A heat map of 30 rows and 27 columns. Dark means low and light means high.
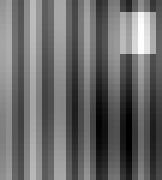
Overall the values sit about 40% of the way up the scale. The values follow a bell shape. Stripes running up and down repeat 6 times from left to right. The bottom right is the ninth with the lowest average. An odd patch, higher than its surroundings, sits in the top right. The top right is the roughest part. The top right is the ninth with the highest average.
